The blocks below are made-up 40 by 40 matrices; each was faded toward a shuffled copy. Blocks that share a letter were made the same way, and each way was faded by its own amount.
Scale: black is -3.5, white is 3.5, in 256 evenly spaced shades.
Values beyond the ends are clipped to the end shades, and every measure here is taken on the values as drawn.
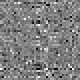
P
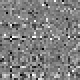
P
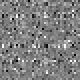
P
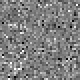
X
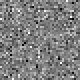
X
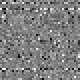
P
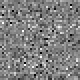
X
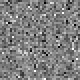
X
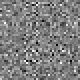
P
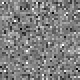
X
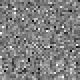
X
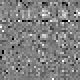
P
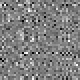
P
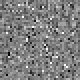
X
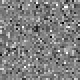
X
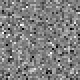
X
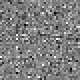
X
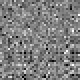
P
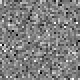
X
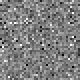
X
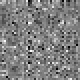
P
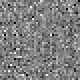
X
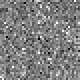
X
